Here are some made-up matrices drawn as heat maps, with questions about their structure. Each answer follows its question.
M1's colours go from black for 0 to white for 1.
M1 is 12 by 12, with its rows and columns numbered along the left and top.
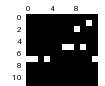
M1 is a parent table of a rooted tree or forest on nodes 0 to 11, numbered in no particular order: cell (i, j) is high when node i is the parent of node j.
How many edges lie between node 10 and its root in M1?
3
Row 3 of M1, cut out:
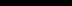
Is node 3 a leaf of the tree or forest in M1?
yes
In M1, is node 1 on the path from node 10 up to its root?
yes
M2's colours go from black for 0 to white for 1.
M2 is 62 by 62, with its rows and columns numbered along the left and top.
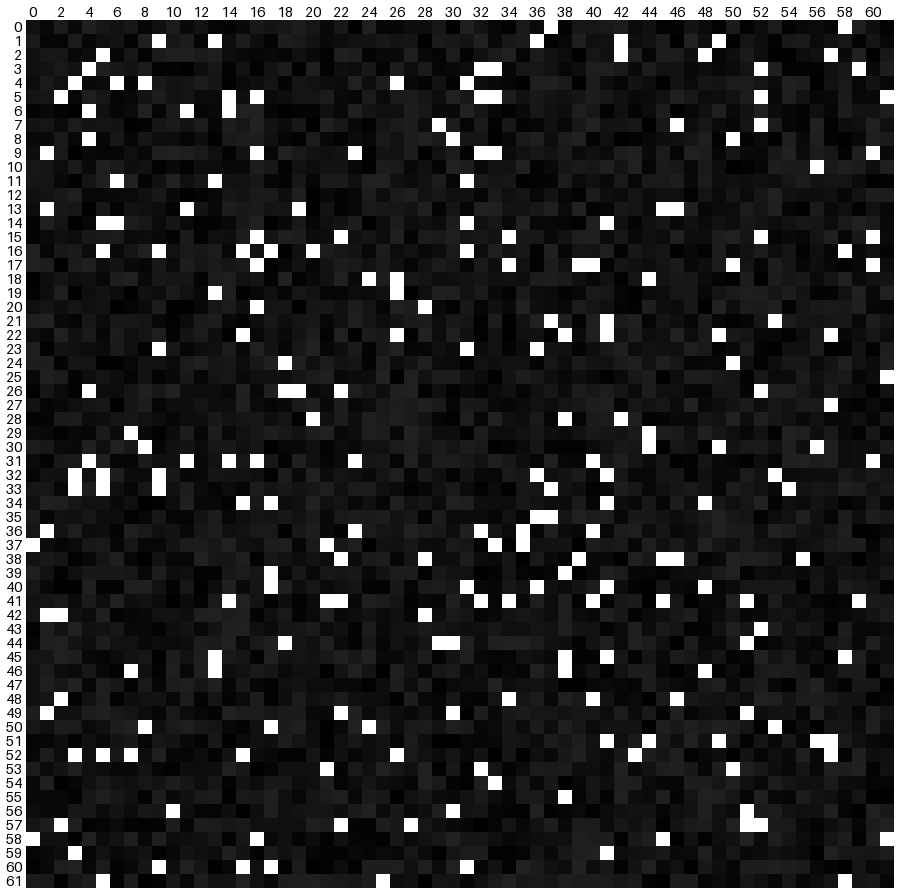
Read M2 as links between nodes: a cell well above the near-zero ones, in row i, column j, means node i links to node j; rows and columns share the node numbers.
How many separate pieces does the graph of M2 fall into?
3
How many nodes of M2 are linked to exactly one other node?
6
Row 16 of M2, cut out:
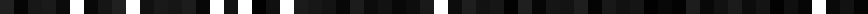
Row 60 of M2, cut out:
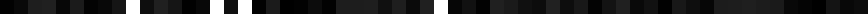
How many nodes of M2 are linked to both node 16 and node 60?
4
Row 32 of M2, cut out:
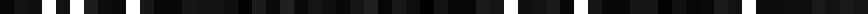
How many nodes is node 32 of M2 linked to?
6
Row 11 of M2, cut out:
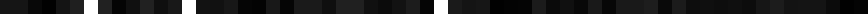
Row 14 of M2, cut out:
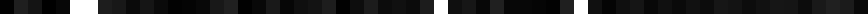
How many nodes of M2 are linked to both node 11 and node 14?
2
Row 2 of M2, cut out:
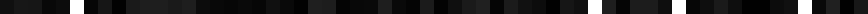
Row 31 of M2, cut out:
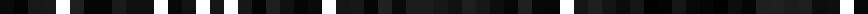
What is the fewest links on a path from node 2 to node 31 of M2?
3
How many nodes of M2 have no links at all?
2
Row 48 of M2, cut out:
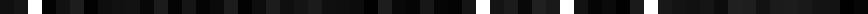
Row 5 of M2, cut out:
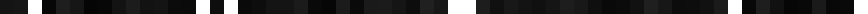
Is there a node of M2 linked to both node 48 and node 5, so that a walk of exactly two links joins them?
yes
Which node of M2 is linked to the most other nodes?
node 41
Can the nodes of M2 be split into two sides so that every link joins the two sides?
yes
